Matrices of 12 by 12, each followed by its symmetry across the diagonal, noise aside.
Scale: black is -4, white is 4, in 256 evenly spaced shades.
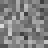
neither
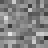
neither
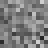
antisymmetric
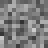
neither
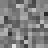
antisymmetric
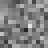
antisymmetric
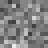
neither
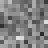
neither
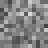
neither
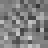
antisymmetric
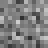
antisymmetric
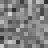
antisymmetric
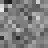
antisymmetric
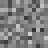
antisymmetric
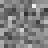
neither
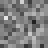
neither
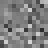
antisymmetric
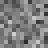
neither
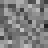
antisymmetric
